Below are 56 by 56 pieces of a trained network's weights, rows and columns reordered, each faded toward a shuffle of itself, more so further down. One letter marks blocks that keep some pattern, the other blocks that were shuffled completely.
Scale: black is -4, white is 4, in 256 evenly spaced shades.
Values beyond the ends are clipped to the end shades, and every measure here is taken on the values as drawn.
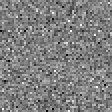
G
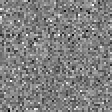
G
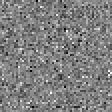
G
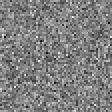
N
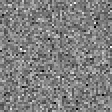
N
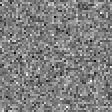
G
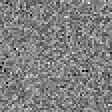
G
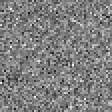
N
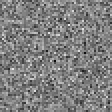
N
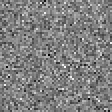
N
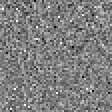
G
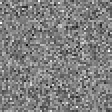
G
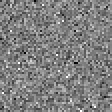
G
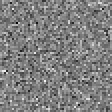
G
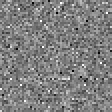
G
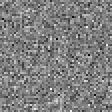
G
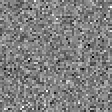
G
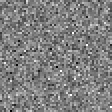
G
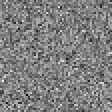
G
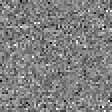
G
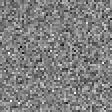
G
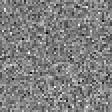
N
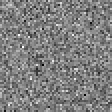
G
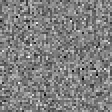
G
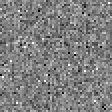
G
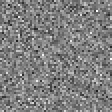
N
